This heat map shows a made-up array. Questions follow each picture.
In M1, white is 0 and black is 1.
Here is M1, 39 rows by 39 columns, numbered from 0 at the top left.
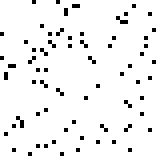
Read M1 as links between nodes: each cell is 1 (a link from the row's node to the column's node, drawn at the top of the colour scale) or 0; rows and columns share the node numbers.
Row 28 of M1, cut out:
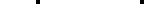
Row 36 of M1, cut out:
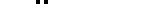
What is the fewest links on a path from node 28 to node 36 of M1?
2
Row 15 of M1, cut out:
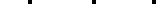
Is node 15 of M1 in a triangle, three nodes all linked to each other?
yes
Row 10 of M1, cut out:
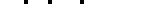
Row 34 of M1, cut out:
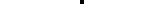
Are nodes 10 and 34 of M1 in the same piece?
yes
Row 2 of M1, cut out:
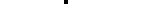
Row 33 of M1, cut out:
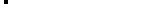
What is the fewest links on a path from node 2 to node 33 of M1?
6
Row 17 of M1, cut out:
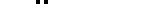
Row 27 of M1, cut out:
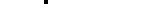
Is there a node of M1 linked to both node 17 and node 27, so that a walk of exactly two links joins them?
yes
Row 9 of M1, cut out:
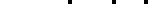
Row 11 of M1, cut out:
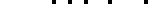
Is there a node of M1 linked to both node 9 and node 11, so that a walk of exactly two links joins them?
yes
